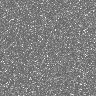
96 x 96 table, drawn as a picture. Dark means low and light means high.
Average level on the scale: 50%. Histogram: skewed, a long tail of high values. Odd rows or columns: none. Grain: fine. Seam: none. Slope: none.
